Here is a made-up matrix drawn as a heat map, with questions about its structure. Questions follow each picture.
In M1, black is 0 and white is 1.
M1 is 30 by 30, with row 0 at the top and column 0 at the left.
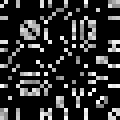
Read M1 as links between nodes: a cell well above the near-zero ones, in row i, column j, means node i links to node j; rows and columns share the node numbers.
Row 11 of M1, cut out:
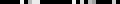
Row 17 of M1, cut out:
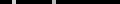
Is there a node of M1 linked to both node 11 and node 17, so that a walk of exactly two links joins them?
no
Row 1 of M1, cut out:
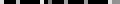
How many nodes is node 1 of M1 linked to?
9
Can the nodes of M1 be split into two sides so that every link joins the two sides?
no
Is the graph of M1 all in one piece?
no
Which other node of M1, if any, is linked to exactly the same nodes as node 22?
node 7
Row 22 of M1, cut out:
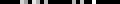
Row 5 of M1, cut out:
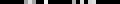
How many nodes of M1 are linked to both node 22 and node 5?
6
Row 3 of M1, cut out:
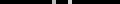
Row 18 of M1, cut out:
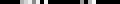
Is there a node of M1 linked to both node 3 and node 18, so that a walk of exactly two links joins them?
no
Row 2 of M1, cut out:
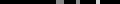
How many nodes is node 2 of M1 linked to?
4
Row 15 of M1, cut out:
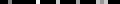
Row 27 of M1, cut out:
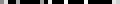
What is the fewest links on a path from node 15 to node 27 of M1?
4
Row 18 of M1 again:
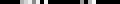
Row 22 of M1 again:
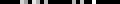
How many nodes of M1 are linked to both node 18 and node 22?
7
